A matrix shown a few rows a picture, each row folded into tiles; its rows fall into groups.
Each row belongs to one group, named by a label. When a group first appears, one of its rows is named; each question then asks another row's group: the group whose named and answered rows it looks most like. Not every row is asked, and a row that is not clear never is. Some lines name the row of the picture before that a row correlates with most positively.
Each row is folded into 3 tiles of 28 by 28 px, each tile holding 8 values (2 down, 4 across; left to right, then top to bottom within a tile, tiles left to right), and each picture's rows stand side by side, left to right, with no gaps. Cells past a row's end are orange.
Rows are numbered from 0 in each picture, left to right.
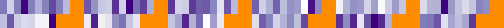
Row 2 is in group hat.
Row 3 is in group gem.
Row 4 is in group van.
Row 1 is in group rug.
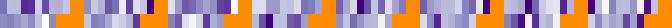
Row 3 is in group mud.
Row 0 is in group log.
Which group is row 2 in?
rug
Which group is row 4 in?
log
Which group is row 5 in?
mud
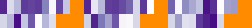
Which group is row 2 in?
gem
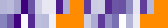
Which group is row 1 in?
hat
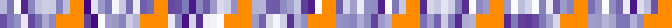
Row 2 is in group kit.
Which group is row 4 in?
gem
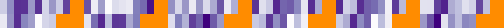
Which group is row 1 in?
mud
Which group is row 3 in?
hat
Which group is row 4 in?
hat
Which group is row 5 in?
van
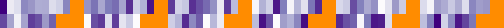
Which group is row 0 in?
gem
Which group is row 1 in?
kit
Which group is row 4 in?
van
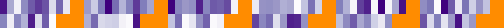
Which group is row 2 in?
rug
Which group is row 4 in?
log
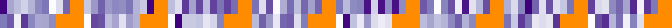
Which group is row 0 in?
gem
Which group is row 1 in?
kit
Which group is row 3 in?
mud
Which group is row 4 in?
rug
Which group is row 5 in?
log
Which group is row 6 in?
log
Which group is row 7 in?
hat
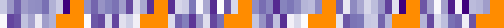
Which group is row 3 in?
kit
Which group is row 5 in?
log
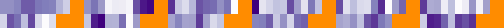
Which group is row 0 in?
kit
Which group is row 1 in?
mud
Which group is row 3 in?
gem
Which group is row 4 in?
gem
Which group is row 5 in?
mud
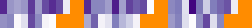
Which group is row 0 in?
rug
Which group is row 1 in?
rug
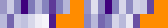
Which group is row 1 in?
log
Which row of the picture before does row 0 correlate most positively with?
2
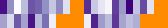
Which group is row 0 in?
hat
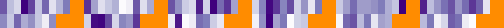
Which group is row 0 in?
log
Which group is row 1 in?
mud
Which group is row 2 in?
rug
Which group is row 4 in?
kit
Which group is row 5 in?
rug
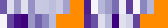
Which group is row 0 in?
mud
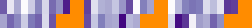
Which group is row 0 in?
mud
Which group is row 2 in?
van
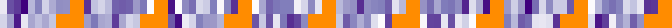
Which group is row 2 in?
gem
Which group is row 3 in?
van
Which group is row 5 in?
kit
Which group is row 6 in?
log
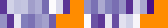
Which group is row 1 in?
kit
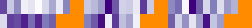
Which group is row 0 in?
mud
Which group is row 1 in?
van
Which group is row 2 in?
log
